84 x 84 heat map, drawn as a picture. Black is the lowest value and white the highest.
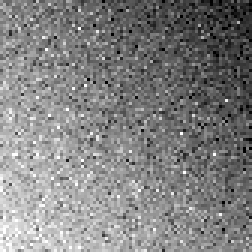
The histogram is bell-shaped. Values rise toward the bottom left. There are no regular stripes. Neither half mirrors the other. The ninth with the highest average is the bottom left. No row or column stands out.
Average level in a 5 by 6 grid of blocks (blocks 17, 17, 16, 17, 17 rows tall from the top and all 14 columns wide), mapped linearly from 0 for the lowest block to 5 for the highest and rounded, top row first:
3 2 2 1 1 0
3 3 2 2 1 1
4 3 3 2 2 1
4 4 3 3 2 2
5 4 4 3 3 2
